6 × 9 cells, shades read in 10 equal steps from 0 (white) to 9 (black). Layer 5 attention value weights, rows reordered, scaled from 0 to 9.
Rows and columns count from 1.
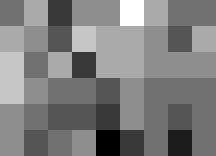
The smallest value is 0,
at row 1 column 6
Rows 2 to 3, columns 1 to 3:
3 4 6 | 2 5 3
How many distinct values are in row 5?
4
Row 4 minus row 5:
-2 -1 -1 -1 -1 0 0 -1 0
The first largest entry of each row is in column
3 3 4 5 5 5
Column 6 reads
0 3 3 4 4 7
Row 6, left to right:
4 6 5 4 9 7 5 8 5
